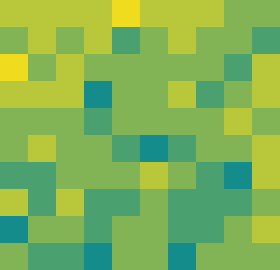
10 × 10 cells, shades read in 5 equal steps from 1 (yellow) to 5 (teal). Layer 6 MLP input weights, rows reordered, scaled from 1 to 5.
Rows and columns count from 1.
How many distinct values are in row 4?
4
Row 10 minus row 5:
0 1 1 1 0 0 2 0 1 0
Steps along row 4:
same same up down same down up down down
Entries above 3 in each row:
0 2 1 2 1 3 4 6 4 4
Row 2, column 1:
3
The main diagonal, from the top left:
2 2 2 5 3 5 3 4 3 3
